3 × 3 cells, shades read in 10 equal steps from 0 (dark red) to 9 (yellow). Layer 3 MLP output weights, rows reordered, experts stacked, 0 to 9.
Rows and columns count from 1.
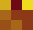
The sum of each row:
16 8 9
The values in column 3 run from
2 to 9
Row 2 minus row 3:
1 -2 0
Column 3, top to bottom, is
9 2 2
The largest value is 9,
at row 1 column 3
